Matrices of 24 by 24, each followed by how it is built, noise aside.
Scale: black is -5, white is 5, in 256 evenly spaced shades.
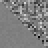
upper triangular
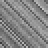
Toeplitz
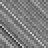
Toeplitz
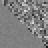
upper triangular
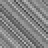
Toeplitz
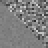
upper triangular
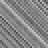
Toeplitz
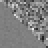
upper triangular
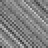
Toeplitz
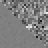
upper triangular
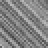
Toeplitz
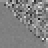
upper triangular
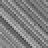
Toeplitz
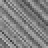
Toeplitz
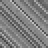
Toeplitz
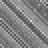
Toeplitz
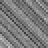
Toeplitz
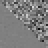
upper triangular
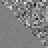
upper triangular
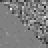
upper triangular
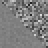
upper triangular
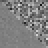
upper triangular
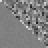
upper triangular
